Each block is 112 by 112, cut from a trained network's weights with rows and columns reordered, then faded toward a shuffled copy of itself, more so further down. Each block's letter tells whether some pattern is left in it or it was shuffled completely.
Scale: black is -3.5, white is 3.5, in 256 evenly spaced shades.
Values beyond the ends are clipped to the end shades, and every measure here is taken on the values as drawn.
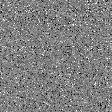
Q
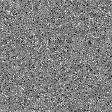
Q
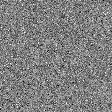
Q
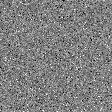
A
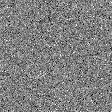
Q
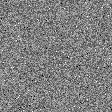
A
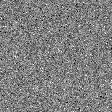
Q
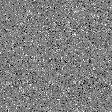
Q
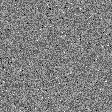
A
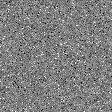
A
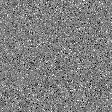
Q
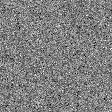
A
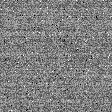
Q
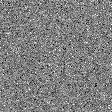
A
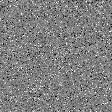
Q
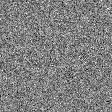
A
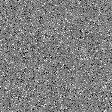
Q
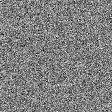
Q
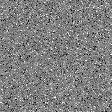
Q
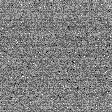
Q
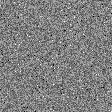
A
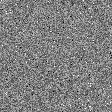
A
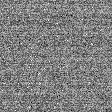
Q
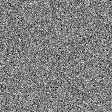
A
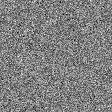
A
